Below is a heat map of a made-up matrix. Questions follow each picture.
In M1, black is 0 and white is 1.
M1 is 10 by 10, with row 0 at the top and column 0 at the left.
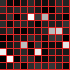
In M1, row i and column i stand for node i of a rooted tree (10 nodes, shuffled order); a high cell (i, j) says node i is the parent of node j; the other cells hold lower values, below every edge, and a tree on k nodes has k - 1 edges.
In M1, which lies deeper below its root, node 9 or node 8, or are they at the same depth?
the same depth
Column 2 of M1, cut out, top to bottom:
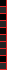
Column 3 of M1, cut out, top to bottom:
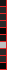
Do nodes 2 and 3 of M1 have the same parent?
no
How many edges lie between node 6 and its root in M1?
1
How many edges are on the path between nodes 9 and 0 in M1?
5
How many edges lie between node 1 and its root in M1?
3
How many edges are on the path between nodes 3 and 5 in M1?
5
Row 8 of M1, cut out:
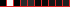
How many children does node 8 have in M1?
1
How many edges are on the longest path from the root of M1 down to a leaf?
3
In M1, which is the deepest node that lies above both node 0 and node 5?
7
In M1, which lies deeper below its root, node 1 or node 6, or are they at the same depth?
node 1
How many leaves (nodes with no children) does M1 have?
5
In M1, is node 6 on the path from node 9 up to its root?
yes
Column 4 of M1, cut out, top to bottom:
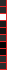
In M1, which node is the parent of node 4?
2
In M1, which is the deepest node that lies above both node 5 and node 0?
7
